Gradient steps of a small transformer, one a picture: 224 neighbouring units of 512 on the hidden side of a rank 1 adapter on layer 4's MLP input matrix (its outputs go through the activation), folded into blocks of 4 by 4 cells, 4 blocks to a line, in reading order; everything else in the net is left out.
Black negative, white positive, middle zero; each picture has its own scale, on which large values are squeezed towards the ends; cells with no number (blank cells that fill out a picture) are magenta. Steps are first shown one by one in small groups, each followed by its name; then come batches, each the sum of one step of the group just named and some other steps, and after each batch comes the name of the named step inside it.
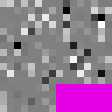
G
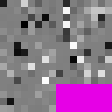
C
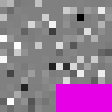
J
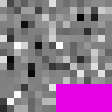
J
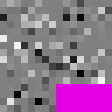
J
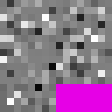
J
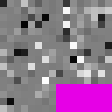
C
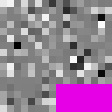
G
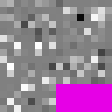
J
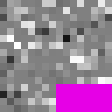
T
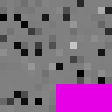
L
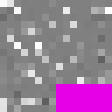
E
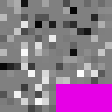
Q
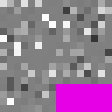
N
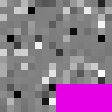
N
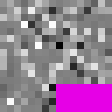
N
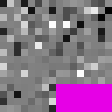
Q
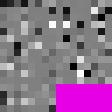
T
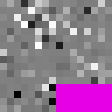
Q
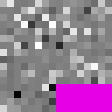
N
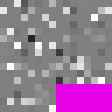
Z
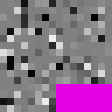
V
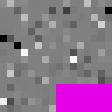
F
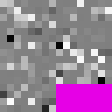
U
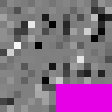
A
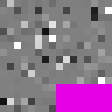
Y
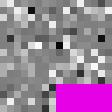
U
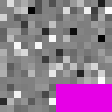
Y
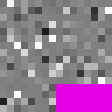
Y
